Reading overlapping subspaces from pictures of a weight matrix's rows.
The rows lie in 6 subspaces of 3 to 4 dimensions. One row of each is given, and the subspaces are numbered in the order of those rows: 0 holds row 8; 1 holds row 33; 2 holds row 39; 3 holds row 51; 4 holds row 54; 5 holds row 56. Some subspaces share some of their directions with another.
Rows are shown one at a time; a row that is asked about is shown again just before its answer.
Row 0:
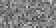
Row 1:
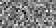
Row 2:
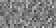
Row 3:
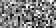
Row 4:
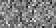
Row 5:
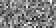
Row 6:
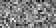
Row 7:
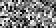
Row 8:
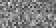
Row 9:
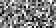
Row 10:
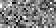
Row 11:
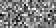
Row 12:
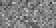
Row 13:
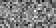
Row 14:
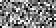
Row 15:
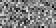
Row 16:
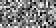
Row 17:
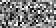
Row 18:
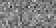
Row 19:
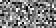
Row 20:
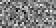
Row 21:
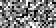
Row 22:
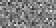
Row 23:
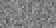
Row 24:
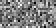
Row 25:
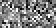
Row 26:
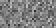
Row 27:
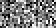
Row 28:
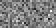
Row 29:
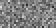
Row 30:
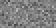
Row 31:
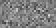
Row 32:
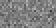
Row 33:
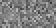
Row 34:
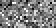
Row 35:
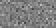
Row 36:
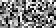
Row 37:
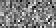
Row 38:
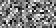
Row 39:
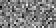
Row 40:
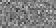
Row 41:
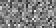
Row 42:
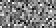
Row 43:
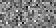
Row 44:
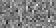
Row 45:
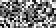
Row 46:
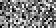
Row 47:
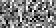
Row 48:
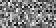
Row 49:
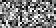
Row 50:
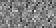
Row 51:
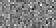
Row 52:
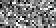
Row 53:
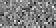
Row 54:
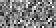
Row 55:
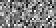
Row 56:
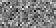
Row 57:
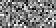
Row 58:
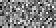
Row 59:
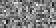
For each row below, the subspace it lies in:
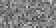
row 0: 3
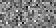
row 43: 1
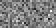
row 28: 1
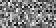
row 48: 0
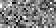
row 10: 2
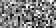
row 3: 3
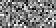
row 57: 1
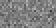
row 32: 1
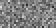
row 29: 2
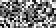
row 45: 5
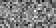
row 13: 5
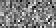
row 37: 4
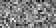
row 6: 5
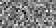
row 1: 3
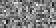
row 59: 5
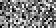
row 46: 2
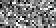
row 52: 2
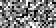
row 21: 2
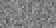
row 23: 5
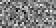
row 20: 3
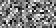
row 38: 5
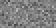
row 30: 1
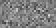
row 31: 1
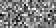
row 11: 1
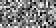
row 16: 4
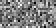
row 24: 4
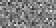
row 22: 0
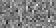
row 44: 5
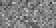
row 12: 2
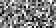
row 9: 3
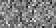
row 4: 1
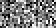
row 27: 3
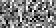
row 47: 5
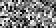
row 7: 0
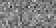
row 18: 0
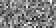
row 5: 3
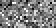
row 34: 2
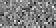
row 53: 4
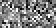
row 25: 1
